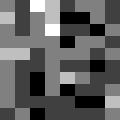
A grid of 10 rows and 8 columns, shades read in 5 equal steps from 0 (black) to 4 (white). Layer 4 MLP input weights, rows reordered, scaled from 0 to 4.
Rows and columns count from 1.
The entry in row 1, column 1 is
2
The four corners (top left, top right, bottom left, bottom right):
2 1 1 2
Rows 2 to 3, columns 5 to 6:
0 0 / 1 1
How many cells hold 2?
29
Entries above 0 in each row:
8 6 7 7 8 7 7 6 6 7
